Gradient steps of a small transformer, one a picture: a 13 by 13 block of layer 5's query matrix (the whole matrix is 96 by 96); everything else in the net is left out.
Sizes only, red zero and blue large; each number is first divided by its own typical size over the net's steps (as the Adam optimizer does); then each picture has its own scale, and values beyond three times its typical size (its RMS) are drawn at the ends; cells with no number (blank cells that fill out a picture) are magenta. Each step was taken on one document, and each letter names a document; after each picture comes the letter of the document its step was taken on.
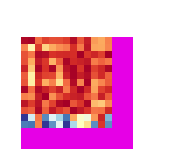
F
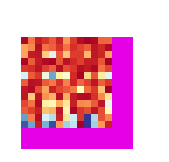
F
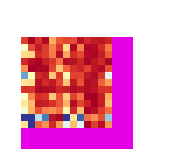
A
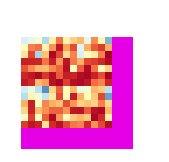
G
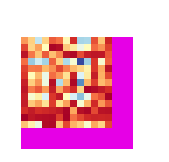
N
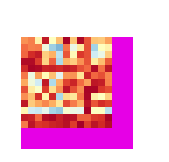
N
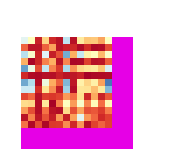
G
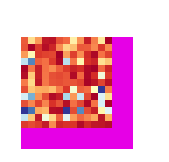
A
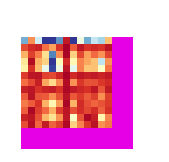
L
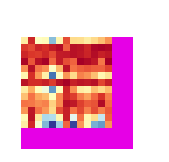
L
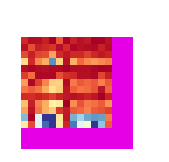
L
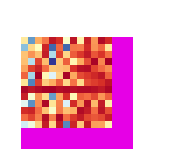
A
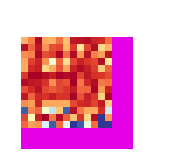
F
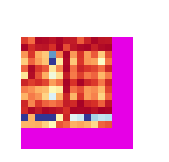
L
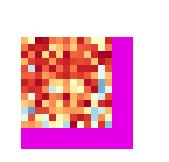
F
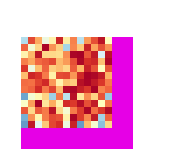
G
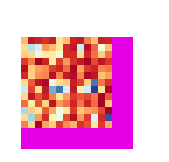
F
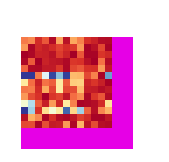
A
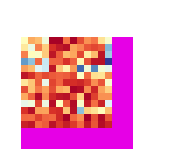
G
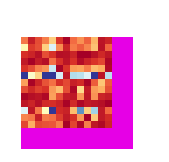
L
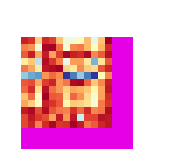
N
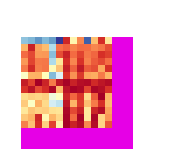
L
